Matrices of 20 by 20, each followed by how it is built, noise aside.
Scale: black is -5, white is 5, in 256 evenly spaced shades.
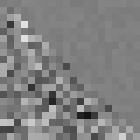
lower triangular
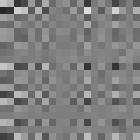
low rank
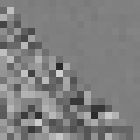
lower triangular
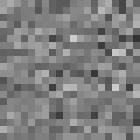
low rank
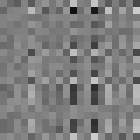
low rank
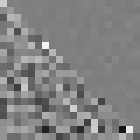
lower triangular
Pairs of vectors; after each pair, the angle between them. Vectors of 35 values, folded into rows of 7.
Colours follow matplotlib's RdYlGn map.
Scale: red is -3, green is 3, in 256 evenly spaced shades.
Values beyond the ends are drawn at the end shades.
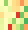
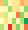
nearly parallel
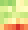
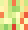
orthogonal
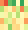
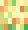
partly aligned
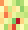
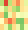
partly opposed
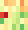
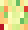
orthogonal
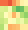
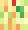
partly aligned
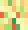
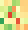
orthogonal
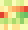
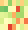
orthogonal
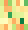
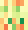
partly aligned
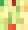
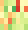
partly opposed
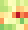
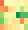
nearly opposite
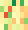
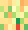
partly opposed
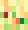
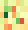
nearly opposite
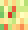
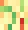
partly aligned
